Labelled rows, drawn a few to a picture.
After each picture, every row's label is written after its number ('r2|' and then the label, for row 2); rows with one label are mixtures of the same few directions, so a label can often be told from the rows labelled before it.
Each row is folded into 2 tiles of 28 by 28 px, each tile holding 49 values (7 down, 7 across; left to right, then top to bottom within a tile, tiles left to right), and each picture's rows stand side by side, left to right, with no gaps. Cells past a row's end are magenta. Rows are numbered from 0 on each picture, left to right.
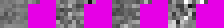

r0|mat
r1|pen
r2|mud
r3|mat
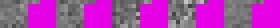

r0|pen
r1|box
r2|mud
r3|mat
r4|mud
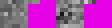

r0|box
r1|mat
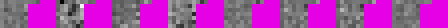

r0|mud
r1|box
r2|mud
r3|mud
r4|pen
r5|mud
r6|mud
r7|box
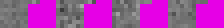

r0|pen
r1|mud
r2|box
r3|box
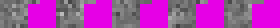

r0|pen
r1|box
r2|box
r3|mat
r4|box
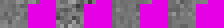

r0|mat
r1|pen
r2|mud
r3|box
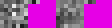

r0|pen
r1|mat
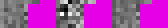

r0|mud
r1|box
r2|mud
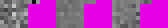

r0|pen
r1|box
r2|mud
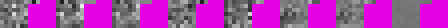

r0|pen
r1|box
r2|box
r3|pen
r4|mud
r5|mat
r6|mat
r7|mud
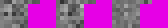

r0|box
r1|box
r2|pen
